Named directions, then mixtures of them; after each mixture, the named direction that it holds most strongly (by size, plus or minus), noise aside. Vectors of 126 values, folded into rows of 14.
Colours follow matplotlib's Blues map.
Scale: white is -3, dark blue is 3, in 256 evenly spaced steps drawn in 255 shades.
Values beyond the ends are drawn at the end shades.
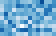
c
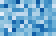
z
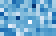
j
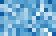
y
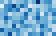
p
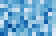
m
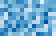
m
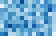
m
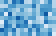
m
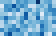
p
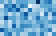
p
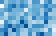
m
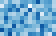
p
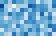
p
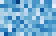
z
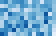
m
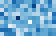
j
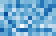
c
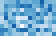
c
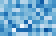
c
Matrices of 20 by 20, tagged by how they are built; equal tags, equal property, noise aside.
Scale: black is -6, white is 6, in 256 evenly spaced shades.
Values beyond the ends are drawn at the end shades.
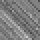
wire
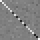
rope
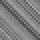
wire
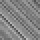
wire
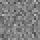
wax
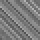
wire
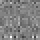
wax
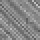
wire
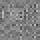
wax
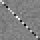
rope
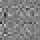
wax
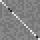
rope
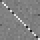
rope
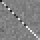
rope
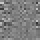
wax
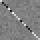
rope
